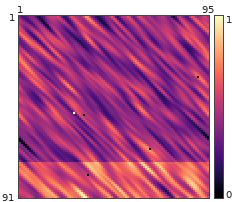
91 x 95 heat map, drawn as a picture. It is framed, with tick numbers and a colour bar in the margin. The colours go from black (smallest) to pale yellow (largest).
Five lone cells stand out: one far higher and four far lower than their neighbours. Streaks slant down to the right. The bottom part is higher, past a seam about 80% of the way down.
